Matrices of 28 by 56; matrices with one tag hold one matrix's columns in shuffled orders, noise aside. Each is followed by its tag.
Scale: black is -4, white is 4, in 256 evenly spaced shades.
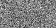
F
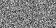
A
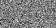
A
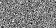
A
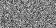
F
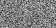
F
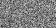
F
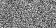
F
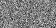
A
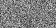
F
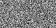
A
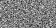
F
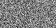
A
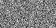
A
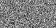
A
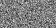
A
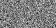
A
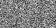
F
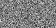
A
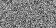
F
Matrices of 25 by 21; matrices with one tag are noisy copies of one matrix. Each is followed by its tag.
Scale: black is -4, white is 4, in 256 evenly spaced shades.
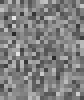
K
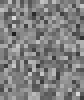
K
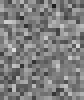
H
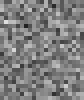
H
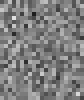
K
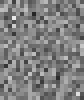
K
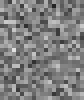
H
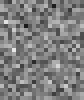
H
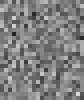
K
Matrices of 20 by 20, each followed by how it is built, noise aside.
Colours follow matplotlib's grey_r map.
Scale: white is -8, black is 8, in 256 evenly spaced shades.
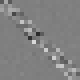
banded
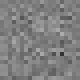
low rank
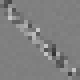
banded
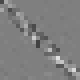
banded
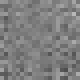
low rank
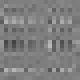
low rank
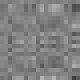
low rank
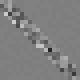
banded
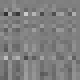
low rank
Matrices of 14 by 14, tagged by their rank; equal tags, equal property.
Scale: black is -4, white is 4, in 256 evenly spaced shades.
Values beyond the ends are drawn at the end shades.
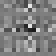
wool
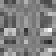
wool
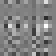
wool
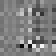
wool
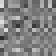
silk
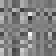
wool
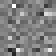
silk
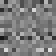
silk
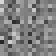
silk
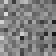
silk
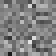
silk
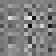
wool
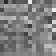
silk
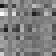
wool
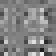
wool
